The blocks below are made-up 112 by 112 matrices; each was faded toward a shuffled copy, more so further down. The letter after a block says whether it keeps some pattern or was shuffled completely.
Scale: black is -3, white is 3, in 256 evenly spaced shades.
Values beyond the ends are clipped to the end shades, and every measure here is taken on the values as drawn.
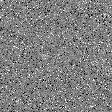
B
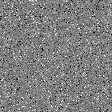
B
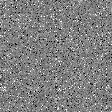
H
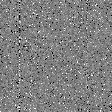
H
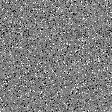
H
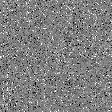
H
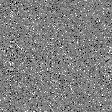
H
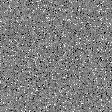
H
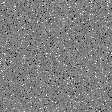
B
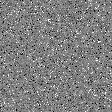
B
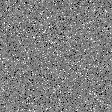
B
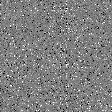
H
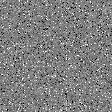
H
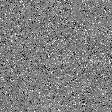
H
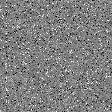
H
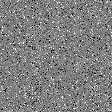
H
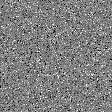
B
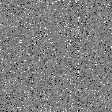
H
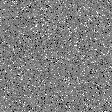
B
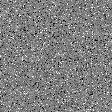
H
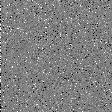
H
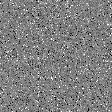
H
